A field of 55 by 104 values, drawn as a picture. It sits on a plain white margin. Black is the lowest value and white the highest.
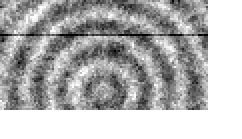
Row 18 stands out from the rest. Concentric rings centre on the bottom middle. No overall slope runs across the table. The field is mottled with small blotches.
